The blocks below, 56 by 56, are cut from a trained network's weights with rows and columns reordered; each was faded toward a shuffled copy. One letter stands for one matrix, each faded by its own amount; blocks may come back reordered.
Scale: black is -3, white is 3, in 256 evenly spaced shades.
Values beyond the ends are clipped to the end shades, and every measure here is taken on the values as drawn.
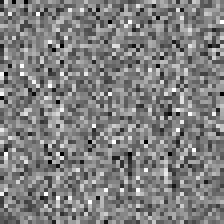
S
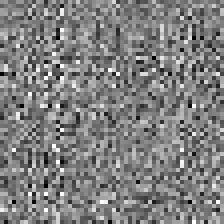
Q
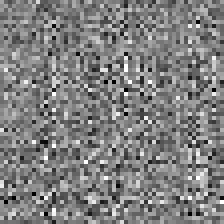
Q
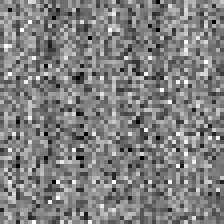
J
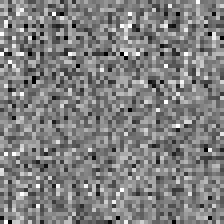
J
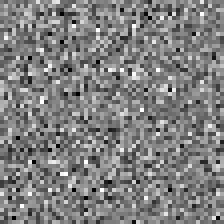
S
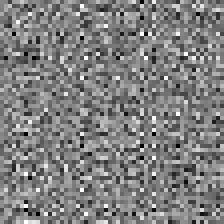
Q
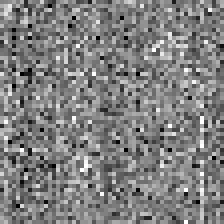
J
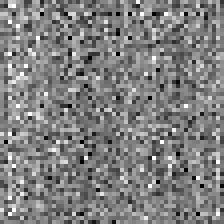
J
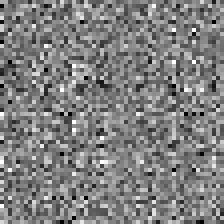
Q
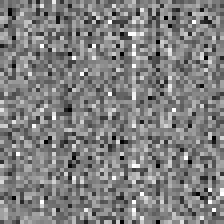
J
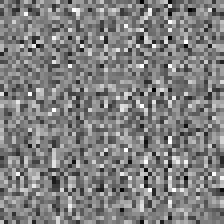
Q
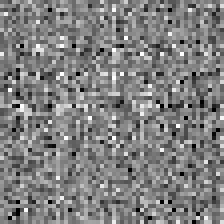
J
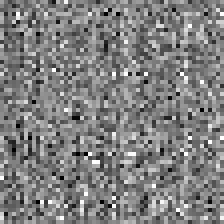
J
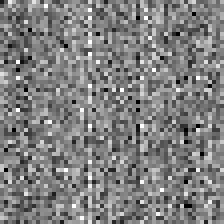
J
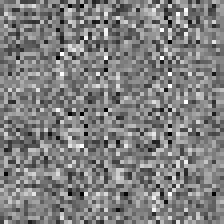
Q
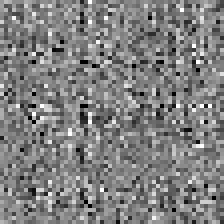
J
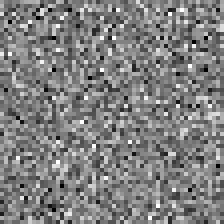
S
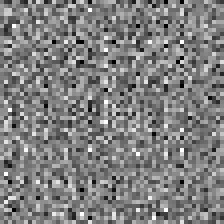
Q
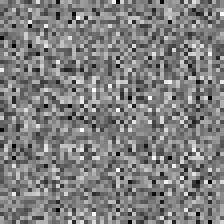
Q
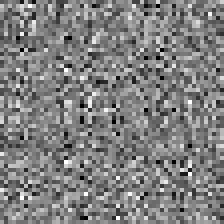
Q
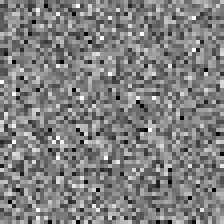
S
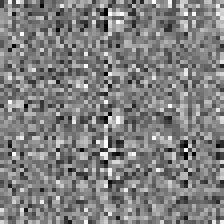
Q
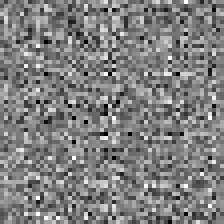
Q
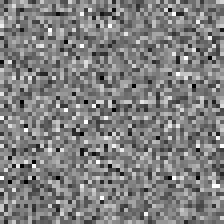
S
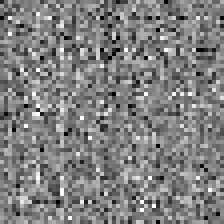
J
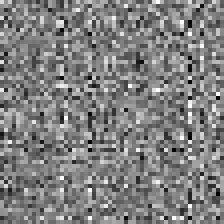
Q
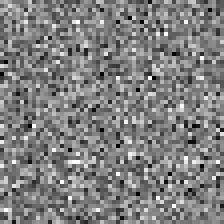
S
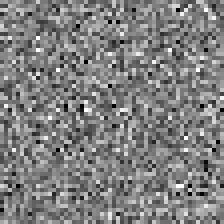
S
